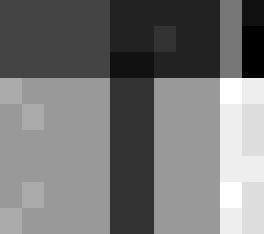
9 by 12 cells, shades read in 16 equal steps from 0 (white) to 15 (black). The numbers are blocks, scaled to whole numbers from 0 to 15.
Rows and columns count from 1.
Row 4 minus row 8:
-1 1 0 0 0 0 0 0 0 0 0 -1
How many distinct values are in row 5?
5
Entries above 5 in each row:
12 12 12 9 9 10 10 9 9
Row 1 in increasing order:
8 11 11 11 11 11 13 13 13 13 13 14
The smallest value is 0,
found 2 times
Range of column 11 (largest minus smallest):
8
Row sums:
142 142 145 72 74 75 74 73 74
